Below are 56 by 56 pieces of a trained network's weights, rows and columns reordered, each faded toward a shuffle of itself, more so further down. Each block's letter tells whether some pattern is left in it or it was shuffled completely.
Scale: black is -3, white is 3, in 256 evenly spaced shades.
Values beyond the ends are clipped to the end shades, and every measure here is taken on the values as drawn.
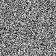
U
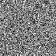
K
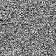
K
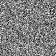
K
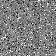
U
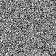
K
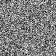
K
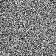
U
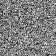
K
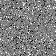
U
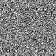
K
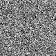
K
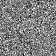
U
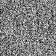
K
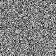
K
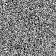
U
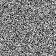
U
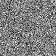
K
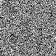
K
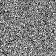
U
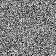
U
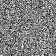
K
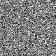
K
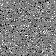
K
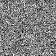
K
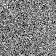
U
